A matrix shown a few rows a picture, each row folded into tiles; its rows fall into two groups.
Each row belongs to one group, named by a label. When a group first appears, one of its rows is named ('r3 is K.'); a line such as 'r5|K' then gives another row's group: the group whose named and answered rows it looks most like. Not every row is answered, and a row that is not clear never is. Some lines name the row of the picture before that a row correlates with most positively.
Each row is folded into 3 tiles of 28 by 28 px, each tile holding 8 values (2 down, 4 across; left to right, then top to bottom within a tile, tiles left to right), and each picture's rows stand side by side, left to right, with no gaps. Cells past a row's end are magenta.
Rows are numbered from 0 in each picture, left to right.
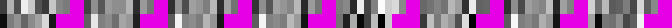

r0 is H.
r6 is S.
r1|S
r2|S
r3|S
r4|H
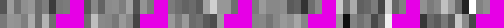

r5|H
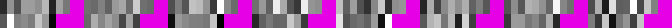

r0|S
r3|H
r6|H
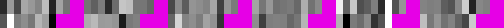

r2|S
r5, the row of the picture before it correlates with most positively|4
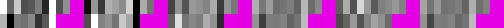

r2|S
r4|H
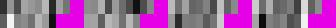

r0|S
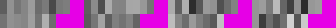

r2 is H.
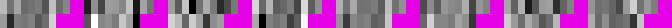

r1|S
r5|S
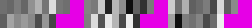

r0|H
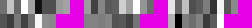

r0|H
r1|H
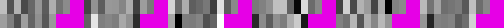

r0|H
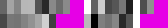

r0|H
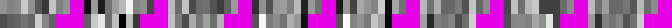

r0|H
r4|S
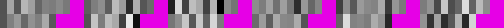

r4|S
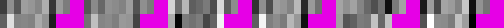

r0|S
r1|S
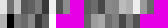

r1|H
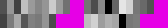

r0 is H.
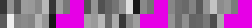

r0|S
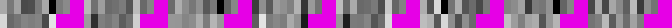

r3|S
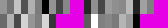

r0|H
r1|S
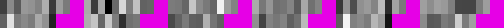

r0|S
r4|S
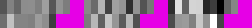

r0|S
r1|H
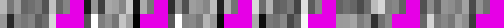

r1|S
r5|S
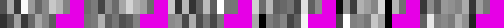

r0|H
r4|S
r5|S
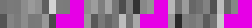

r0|H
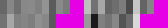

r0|S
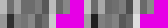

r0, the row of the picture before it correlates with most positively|1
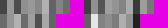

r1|S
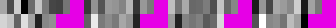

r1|S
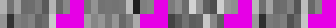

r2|H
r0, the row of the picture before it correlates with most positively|2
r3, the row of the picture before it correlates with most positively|2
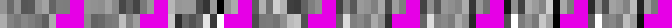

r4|S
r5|S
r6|S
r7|S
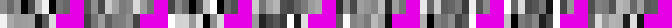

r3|H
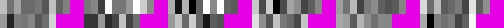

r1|H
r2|H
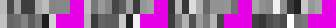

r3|H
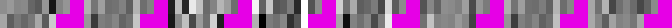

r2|H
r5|S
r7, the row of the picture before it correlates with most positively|0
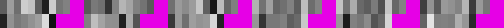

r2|H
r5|S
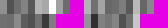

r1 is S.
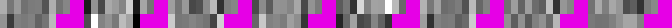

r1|S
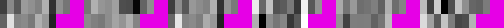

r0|S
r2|S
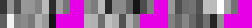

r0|S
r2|H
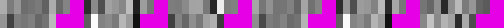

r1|S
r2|H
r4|S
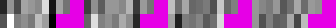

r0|S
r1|S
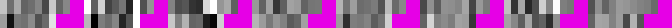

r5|S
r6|H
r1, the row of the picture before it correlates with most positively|2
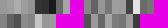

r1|H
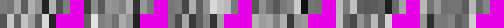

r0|H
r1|S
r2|H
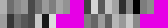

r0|H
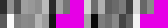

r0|S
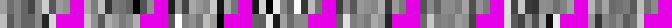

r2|S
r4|S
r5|S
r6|H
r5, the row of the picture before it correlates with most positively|0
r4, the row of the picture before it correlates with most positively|0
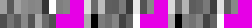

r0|H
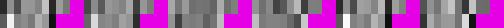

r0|S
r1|S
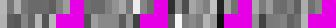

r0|H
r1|H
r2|S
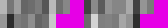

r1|S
